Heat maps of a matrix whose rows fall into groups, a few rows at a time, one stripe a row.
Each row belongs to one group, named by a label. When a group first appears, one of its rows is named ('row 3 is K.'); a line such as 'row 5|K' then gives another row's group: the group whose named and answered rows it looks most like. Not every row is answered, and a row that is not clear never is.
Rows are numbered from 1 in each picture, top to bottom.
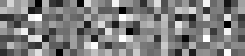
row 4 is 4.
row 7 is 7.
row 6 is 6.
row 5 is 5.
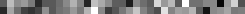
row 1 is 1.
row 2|7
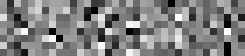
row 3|4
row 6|4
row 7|4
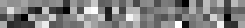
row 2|7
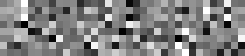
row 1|5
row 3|5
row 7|4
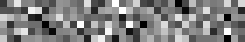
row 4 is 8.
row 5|5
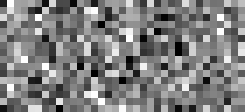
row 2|7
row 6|8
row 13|1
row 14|7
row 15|4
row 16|6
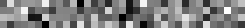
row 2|5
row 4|8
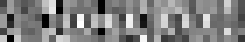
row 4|8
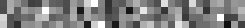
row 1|7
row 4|4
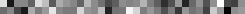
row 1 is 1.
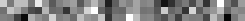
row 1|1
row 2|7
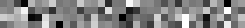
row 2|5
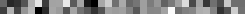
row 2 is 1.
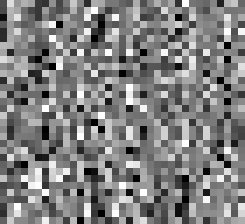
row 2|7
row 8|8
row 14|8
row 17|4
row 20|8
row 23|1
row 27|6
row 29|6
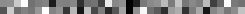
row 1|5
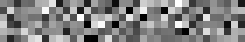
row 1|4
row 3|8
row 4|4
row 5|7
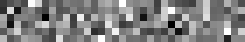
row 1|6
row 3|8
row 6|4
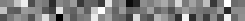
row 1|5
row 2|4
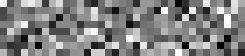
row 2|7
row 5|7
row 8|4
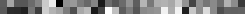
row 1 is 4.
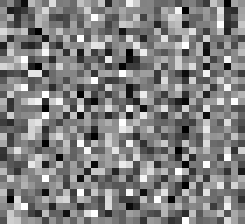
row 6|8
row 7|7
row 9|5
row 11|6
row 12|7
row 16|8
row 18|6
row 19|6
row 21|8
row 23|6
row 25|4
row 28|8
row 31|7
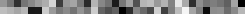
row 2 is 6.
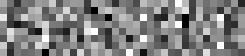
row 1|4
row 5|7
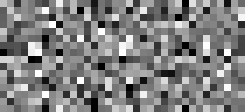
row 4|4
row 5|4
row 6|8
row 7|6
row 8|6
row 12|8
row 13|5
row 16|6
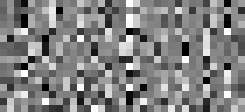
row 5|5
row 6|8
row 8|6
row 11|5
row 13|8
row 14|5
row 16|1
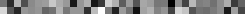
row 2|4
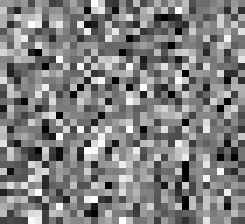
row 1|1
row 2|4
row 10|8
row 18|6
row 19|8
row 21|4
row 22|7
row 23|7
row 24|6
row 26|6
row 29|7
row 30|6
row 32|6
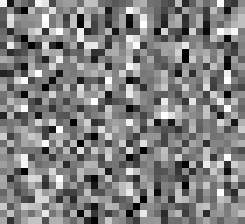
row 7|7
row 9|6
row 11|6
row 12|5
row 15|7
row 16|5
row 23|5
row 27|6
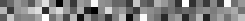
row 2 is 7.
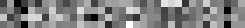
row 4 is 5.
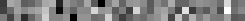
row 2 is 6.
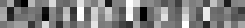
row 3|8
